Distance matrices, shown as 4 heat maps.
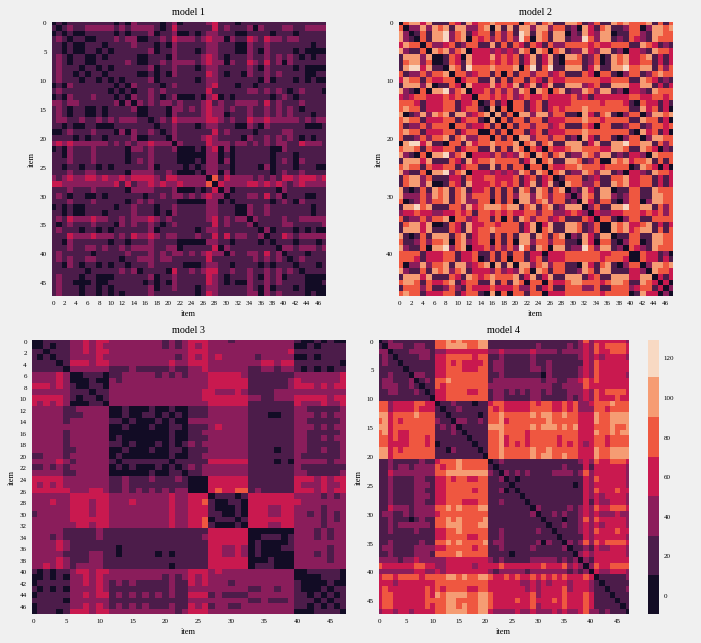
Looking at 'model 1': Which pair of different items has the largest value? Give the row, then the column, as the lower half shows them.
28, 27
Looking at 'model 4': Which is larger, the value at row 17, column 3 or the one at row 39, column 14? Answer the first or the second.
the first
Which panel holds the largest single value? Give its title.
model 2
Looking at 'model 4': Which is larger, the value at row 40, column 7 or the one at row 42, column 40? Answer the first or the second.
the first
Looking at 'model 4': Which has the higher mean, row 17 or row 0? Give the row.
17
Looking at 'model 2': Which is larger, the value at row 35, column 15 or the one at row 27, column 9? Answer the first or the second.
the first
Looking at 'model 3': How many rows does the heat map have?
48
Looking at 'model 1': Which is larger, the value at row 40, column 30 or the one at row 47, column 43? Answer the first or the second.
the second
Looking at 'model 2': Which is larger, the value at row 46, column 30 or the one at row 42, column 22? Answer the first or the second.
the second
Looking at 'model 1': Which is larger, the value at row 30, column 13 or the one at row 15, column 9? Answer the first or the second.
the first
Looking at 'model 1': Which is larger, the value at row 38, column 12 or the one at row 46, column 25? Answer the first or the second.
the first
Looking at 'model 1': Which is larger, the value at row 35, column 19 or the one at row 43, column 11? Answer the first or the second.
the second
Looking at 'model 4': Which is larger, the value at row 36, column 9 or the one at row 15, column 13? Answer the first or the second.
the first
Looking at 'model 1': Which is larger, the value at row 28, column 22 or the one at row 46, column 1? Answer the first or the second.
the first
